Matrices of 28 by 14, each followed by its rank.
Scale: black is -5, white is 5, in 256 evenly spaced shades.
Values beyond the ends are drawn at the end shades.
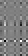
one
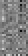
three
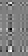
one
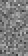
full rank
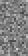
full rank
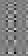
one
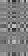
one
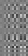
one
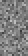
full rank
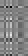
one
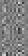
three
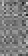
three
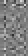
three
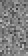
full rank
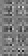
three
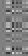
one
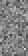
full rank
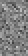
full rank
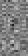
three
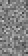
full rank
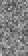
full rank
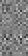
three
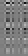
one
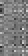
three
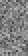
full rank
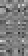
three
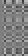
one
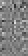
three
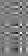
one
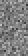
full rank
